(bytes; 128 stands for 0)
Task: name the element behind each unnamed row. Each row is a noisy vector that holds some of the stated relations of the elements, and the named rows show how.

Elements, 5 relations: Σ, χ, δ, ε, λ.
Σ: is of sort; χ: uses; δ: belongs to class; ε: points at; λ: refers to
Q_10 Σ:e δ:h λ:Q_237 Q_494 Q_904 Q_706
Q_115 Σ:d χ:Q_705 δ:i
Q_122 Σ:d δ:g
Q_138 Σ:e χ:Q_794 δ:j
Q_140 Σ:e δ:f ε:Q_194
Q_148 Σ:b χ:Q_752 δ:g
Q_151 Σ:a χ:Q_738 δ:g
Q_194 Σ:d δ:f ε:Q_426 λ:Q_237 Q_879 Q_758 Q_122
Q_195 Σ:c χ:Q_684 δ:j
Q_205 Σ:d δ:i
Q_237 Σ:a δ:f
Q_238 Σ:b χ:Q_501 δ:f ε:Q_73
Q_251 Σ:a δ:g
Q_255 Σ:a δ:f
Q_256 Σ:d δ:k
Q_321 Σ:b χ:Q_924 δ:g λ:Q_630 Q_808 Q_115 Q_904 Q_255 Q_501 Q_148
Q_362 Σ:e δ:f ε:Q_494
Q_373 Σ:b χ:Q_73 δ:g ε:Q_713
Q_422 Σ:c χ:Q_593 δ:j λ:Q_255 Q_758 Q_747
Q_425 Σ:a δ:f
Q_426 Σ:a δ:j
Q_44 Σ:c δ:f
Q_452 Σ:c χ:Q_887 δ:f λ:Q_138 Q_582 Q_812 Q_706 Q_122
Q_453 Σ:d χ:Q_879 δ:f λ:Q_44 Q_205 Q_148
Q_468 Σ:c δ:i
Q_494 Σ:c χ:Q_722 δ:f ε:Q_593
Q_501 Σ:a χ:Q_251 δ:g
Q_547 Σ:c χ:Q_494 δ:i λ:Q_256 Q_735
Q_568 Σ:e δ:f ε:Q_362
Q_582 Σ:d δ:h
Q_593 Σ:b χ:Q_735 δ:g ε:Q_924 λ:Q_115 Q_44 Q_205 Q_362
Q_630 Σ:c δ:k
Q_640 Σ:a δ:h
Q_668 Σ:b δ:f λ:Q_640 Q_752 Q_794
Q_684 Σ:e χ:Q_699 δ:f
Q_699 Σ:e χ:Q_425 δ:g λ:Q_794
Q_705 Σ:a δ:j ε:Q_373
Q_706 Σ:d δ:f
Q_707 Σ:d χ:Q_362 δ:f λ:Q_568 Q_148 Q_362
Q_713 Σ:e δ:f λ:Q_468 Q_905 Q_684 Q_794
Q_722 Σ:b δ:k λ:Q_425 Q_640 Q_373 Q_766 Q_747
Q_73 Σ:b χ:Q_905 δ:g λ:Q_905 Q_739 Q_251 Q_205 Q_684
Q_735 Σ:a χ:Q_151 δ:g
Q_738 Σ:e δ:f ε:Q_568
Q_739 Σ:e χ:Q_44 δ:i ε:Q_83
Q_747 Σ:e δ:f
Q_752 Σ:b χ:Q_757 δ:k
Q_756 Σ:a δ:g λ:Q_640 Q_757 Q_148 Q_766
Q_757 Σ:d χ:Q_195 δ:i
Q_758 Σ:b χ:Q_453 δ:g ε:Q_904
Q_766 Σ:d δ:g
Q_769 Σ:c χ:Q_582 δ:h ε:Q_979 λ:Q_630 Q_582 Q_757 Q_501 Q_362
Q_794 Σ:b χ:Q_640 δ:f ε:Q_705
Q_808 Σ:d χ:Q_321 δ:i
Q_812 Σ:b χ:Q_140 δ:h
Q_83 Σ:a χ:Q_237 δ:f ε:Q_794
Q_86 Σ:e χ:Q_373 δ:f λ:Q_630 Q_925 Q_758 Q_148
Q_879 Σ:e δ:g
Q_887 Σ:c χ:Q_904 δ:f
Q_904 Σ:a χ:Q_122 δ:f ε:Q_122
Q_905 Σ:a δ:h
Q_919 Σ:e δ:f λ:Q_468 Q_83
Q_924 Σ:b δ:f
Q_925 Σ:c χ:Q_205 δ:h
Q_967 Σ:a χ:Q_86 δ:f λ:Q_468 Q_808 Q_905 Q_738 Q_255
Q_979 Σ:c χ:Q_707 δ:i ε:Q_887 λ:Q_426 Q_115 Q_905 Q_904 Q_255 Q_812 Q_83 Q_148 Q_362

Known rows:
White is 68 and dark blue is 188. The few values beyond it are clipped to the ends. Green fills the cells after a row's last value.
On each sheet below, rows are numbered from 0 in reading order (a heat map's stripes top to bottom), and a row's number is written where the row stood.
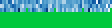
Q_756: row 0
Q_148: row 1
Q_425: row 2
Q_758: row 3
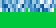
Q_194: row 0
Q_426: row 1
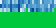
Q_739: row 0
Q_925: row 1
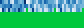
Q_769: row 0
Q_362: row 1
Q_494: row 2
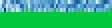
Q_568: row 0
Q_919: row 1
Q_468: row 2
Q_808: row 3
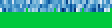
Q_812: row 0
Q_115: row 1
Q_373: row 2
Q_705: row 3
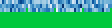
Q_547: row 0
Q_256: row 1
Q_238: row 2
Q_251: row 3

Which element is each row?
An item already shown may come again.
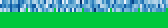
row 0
Q_739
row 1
Q_140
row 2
Q_887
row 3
Q_422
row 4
Q_757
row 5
Q_752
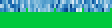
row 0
Q_699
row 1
Q_255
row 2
Q_705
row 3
Q_879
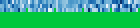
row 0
Q_879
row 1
Q_83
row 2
Q_44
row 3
Q_593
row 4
Q_73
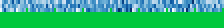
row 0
Q_924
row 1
Q_752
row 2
Q_794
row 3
Q_905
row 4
Q_373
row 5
Q_138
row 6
Q_979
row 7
Q_630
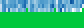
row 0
Q_452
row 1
Q_684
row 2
Q_904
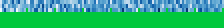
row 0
Q_924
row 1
Q_713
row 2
Q_722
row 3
Q_640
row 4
Q_422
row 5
Q_756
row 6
Q_151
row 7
Q_10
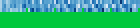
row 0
Q_684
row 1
Q_925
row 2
Q_766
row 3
Q_735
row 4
Q_321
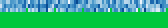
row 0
Q_668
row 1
Q_739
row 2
Q_757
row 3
Q_195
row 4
Q_138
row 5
Q_738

